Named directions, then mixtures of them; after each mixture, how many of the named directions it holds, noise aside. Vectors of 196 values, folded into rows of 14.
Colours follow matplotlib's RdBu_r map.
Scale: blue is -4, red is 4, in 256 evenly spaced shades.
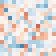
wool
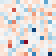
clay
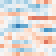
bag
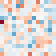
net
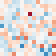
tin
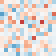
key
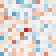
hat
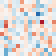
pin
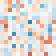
two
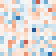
three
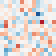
one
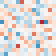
two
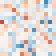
three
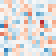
two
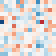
two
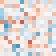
two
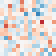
one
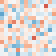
one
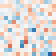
three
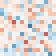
three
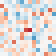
one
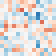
two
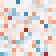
two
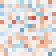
three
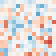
three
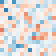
one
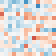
three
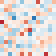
two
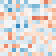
two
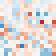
two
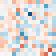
one
